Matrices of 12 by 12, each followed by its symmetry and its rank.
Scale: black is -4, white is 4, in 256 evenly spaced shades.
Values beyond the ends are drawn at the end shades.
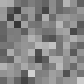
neither, full rank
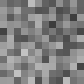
antisymmetric, full rank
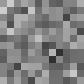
symmetric, full rank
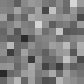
antisymmetric, full rank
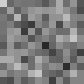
symmetric, full rank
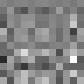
neither, rank two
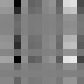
neither, rank one
